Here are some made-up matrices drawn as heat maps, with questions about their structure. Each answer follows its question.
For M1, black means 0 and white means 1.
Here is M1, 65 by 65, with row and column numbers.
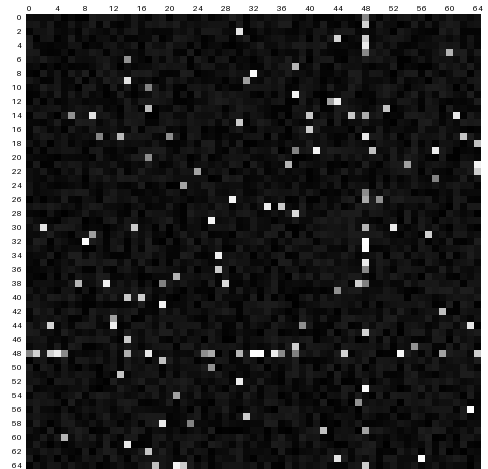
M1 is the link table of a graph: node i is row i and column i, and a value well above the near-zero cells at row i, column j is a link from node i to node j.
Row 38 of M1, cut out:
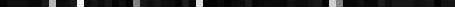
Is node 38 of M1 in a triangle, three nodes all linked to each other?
no
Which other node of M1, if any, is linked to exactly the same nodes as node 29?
node 50
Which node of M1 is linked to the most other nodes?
node 48
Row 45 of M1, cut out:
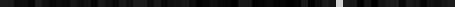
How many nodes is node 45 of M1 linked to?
1
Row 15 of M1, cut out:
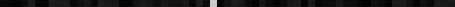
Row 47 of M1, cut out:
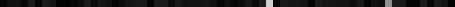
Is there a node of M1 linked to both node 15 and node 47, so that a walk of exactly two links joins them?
no
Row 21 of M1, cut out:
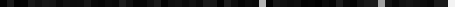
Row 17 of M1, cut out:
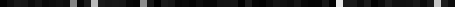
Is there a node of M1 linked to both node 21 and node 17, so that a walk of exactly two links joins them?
no
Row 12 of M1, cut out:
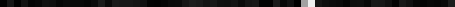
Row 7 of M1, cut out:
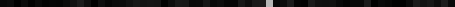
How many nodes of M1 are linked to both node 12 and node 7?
0
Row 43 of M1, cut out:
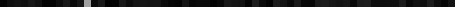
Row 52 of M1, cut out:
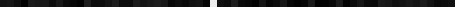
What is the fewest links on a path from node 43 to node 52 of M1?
6
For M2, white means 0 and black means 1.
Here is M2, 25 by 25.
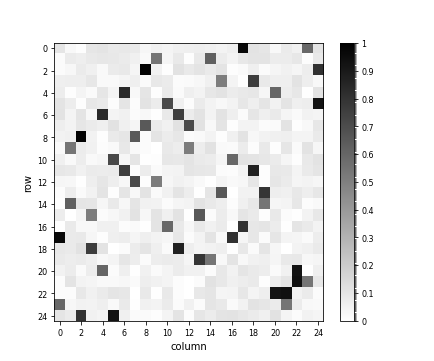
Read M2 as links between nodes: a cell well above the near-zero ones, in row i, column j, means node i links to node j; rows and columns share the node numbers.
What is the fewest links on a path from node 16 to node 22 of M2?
5
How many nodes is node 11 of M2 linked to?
2
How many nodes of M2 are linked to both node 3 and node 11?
1
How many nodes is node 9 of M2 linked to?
2
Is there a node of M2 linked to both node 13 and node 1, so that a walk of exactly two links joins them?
no
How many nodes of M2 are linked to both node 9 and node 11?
0
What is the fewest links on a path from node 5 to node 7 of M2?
4
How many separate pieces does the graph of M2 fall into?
1
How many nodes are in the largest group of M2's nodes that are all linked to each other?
2
